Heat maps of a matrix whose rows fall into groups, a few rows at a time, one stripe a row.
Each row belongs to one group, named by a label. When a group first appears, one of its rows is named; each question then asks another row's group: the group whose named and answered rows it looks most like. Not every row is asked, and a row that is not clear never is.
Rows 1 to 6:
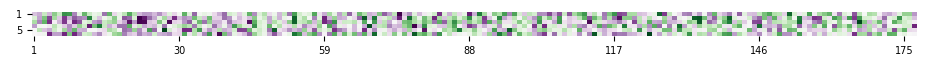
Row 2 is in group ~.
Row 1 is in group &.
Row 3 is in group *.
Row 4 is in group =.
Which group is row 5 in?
~
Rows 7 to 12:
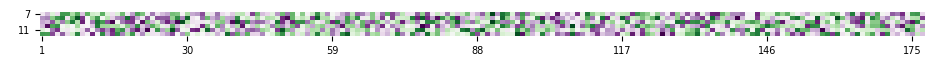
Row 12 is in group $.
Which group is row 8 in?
&
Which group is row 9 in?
$
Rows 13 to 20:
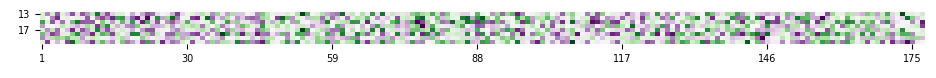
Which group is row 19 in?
&
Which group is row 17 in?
*
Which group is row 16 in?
=
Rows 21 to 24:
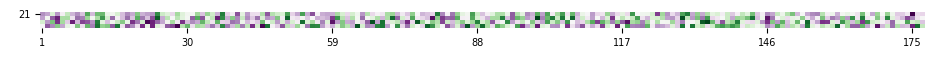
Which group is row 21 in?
=
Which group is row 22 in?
=
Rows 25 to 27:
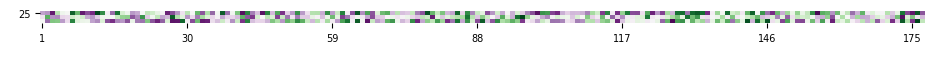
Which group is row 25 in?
$
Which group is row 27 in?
$
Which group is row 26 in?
~
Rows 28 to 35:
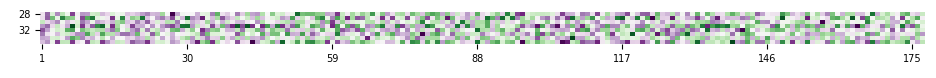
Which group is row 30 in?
*
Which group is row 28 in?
*
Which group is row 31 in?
$
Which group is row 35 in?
*
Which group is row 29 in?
&
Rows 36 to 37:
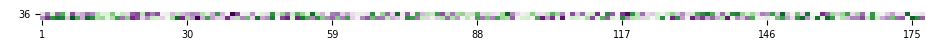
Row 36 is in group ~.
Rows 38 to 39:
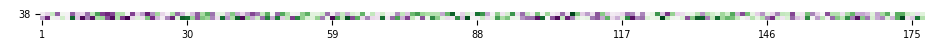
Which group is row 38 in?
*
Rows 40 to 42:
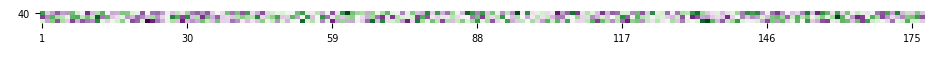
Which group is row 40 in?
$
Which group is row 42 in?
~
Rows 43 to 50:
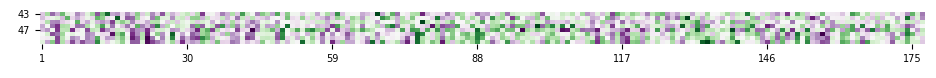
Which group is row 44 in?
=
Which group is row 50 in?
~
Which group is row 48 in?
~
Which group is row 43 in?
=
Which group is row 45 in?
*
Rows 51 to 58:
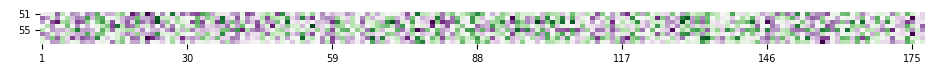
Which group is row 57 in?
~
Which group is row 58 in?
~
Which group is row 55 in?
$
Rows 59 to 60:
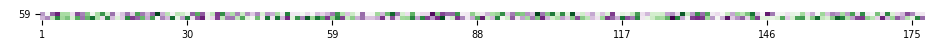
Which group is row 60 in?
&
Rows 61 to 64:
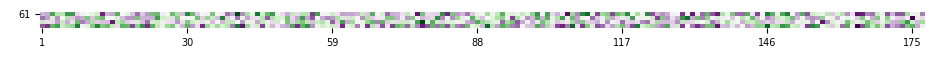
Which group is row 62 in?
=
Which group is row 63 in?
*
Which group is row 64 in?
&
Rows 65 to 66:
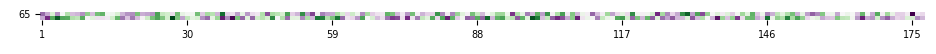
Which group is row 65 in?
=
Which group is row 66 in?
&
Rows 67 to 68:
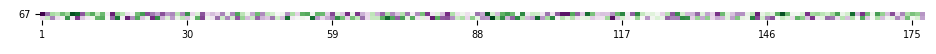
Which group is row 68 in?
=
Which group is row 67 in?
&
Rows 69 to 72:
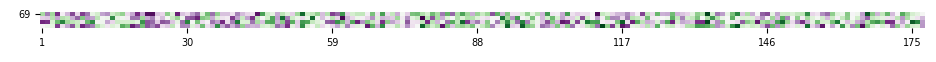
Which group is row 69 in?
*
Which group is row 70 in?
~
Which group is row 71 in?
&
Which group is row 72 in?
~
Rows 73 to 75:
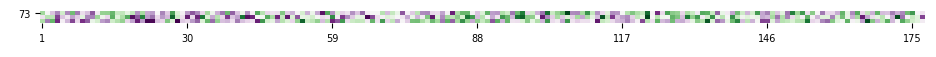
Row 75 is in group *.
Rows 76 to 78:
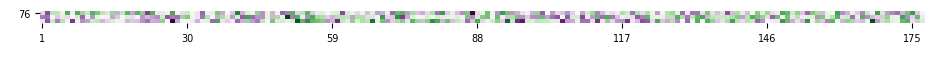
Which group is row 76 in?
&
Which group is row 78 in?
*
